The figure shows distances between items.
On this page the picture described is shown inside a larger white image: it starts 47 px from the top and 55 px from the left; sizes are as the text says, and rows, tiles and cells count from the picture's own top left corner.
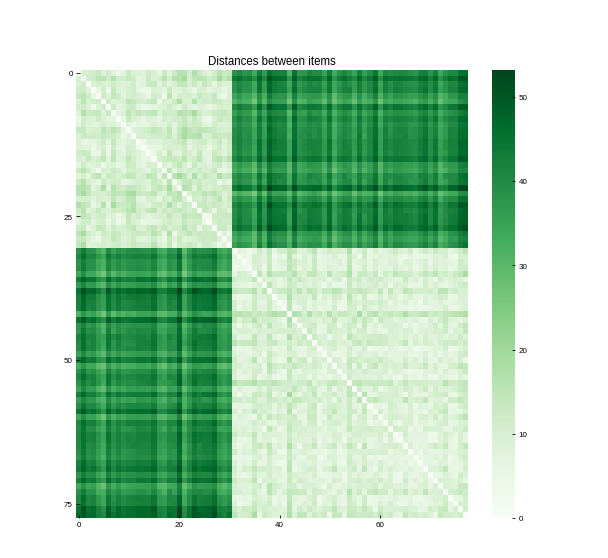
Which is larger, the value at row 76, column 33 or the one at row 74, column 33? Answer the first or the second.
the first
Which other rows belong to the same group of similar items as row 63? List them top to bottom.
31, 32, 33, 34, 35, 36, 37, 38, 39, 40, 41, 42, 43, 44, 45, 46, 47, 48, 49, 50, 51, 52, 53, 54, 55, 56, 57, 58, 59, 60, 61, 62, 64, 65, 66, 67, 68, 69, 70, 71, 72, 73, 74, 75, 76, 77
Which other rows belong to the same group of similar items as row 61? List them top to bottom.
31, 32, 33, 34, 35, 36, 37, 38, 39, 40, 41, 42, 43, 44, 45, 46, 47, 48, 49, 50, 51, 52, 53, 54, 55, 56, 57, 58, 59, 60, 62, 63, 64, 65, 66, 67, 68, 69, 70, 71, 72, 73, 74, 75, 76, 77
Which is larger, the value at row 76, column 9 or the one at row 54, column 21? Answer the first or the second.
the first
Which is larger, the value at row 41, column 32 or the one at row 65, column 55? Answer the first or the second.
the second
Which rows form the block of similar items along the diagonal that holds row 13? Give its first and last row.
0 to 30
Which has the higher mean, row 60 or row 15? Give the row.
15
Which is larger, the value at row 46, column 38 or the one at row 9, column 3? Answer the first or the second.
the first
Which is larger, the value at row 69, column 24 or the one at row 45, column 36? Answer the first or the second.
the first
